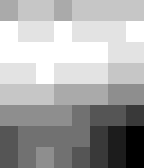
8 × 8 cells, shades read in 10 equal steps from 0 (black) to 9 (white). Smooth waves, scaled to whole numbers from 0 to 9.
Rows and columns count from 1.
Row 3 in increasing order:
8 8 9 9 9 9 9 9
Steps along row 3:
same same same same same down same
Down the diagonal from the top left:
6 8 9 8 6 3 1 0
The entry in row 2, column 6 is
8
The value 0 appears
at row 7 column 8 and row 8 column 8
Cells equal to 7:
11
